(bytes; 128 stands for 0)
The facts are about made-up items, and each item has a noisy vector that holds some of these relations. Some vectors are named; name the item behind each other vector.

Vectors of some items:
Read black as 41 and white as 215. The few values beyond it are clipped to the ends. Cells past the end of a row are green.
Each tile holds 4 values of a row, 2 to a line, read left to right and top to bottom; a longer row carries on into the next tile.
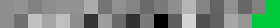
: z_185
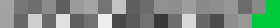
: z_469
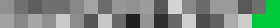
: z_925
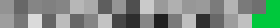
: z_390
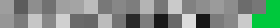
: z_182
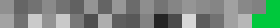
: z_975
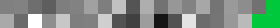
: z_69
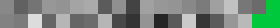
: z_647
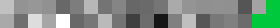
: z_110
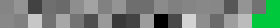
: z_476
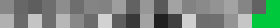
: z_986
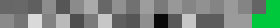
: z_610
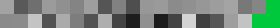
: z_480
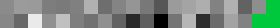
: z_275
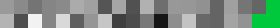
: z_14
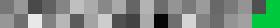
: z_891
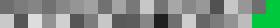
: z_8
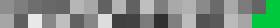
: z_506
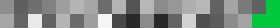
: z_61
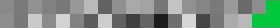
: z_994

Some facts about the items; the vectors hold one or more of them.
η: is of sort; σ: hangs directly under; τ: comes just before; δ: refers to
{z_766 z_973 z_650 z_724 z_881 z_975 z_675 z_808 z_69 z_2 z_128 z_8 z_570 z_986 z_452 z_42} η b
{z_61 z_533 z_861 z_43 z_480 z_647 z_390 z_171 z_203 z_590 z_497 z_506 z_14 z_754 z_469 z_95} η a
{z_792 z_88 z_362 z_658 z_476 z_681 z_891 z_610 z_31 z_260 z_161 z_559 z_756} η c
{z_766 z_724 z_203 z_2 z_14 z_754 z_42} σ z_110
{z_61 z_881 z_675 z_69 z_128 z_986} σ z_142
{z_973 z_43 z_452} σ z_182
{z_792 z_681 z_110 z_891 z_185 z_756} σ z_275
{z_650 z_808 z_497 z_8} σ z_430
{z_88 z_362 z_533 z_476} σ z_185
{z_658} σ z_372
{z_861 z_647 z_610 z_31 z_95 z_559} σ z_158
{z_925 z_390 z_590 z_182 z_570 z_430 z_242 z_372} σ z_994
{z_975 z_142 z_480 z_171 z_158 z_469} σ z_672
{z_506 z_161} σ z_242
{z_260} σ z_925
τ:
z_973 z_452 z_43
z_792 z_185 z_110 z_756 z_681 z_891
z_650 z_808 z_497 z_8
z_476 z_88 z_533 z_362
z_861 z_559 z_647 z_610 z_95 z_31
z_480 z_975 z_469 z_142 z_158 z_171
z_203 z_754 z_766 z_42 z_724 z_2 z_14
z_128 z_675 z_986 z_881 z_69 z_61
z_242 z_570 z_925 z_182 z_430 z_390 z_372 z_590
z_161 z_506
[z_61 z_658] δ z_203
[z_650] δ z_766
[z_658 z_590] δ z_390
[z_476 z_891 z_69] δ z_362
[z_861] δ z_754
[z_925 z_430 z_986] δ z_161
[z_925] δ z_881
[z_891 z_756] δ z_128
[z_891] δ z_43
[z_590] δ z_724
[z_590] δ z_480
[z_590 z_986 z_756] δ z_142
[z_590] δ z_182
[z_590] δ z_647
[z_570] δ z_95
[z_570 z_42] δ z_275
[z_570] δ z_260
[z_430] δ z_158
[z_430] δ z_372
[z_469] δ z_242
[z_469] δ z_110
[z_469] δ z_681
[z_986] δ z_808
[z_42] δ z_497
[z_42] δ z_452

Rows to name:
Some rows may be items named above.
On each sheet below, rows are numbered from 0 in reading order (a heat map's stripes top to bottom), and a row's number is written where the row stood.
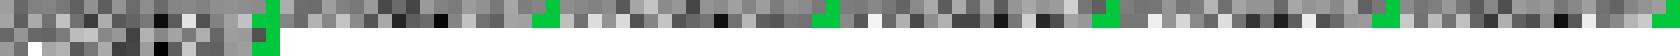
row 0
z_973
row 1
z_754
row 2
z_681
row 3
z_95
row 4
z_672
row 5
z_650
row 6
z_362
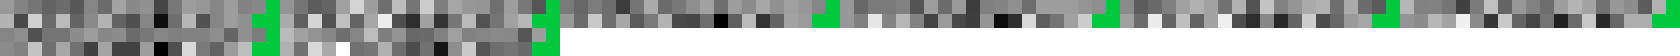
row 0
z_42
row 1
z_590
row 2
z_260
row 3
z_128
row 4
z_61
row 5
z_242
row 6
z_476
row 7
z_110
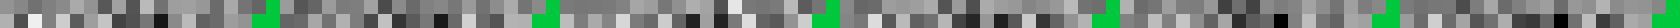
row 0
z_14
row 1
z_861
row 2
z_430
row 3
z_647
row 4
z_754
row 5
z_260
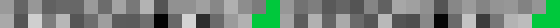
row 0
z_452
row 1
z_570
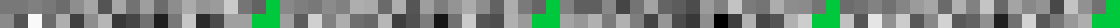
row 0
z_95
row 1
z_533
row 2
z_161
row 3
z_8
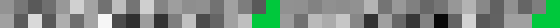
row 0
z_590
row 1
z_185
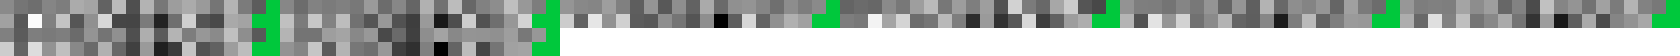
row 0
z_171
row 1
z_808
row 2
z_766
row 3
z_158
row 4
z_2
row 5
z_724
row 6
z_881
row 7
z_203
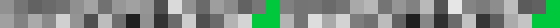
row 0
z_925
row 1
z_372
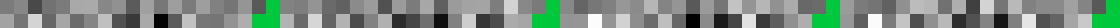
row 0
z_756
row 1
z_497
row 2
z_142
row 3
z_43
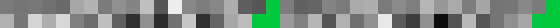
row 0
z_372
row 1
z_658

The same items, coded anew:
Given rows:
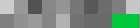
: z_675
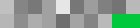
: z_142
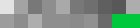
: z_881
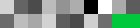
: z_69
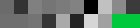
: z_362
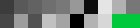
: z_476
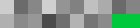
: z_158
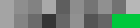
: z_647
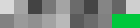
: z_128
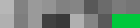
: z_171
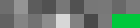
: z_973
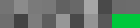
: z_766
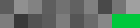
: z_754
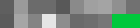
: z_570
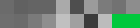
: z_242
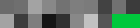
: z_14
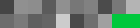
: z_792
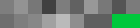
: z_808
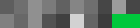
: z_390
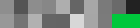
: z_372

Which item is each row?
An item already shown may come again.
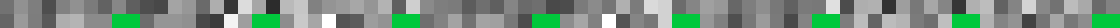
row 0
z_260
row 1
z_891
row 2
z_986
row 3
z_8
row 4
z_925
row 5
z_480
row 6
z_161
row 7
z_158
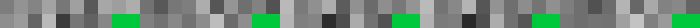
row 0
z_469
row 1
z_182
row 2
z_95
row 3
z_95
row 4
z_994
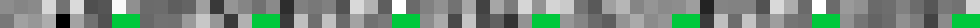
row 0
z_61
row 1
z_242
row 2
z_658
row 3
z_861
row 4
z_672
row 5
z_658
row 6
z_480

